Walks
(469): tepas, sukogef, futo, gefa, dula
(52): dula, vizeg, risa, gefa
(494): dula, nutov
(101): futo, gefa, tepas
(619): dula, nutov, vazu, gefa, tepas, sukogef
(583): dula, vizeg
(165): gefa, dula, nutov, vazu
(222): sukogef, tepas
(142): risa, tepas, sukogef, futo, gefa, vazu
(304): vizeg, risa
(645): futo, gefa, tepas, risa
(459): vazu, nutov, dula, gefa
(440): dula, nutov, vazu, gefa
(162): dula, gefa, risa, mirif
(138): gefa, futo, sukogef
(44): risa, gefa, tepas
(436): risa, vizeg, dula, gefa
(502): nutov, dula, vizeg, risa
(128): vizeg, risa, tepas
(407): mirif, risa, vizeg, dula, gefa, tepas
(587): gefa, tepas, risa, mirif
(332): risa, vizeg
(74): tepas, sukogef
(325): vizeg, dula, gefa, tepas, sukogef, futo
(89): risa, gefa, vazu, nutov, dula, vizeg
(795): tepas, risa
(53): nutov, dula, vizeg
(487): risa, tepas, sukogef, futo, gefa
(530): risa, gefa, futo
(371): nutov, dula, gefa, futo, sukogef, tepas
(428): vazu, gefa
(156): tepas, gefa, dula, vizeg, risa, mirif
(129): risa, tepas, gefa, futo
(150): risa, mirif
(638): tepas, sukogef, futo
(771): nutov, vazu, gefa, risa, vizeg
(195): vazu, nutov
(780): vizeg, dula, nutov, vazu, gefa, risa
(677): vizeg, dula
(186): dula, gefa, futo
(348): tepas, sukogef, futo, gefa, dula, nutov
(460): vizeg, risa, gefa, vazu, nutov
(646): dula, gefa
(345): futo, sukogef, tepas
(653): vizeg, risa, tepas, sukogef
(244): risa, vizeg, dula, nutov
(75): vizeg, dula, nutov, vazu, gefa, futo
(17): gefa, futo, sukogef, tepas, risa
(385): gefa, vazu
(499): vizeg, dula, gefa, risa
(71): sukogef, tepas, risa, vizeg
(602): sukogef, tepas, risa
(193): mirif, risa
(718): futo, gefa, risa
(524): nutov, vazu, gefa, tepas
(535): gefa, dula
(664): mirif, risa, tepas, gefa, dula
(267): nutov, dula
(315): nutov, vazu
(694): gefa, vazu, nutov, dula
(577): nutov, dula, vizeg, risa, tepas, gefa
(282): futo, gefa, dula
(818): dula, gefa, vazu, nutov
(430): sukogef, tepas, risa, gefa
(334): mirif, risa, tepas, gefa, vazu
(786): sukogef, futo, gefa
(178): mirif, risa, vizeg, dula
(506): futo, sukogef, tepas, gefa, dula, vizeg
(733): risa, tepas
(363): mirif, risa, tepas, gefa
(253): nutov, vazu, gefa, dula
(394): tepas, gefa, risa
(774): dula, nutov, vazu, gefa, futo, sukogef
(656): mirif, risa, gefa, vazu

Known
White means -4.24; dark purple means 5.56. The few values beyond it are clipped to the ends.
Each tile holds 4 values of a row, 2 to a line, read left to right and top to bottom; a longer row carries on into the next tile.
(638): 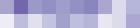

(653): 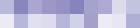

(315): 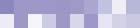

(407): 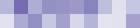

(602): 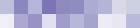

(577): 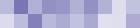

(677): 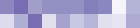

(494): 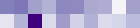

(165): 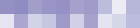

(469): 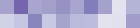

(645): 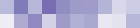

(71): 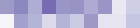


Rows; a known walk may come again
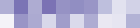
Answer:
(128)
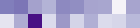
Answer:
(494)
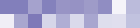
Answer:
(53)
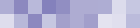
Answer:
(780)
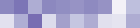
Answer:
(178)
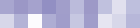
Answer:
(385)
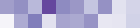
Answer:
(304)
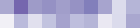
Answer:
(638)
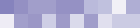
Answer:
(195)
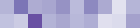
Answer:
(459)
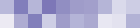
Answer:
(645)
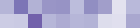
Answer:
(436)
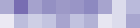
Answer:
(325)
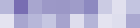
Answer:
(524)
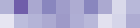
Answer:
(129)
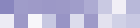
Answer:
(315)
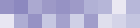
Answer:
(460)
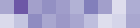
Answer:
(186)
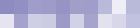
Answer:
(165)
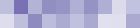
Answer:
(577)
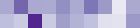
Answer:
(535)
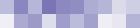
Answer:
(602)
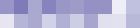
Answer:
(506)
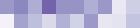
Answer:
(71)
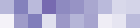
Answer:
(795)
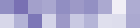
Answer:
(694)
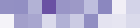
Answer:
(332)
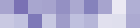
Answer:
(253)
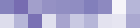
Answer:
(677)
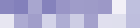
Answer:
(89)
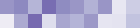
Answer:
(502)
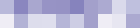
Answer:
(653)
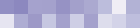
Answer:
(818)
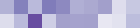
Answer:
(499)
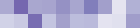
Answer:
(469)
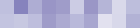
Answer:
(428)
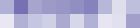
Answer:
(371)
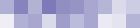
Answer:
(17)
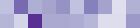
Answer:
(646)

